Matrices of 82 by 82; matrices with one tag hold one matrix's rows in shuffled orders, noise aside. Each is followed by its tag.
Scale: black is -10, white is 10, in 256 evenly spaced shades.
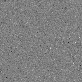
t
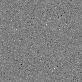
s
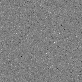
s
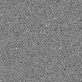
s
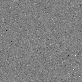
t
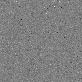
s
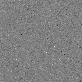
s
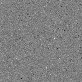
s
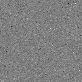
t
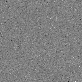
t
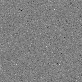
s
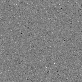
s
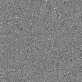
s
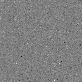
s
